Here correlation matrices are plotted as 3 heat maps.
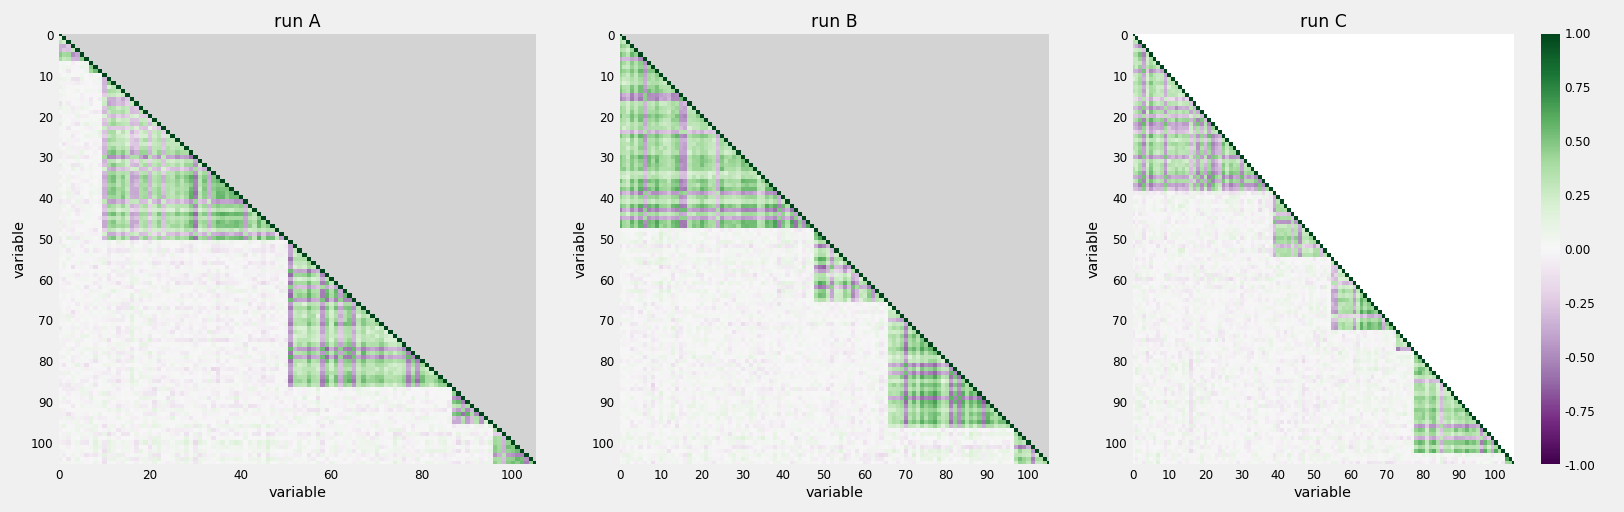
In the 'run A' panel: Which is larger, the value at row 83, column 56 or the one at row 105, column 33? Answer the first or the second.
the first
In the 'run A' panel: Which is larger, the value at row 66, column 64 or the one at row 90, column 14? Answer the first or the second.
the first
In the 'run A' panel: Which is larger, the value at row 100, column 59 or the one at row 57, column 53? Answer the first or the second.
the second
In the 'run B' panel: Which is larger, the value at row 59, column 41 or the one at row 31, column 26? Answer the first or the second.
the second
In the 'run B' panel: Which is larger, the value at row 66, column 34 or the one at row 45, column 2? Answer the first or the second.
the first
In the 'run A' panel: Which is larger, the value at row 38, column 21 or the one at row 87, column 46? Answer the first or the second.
the first
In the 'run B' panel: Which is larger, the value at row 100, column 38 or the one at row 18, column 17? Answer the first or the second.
the second
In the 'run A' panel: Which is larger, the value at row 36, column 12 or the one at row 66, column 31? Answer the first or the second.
the first
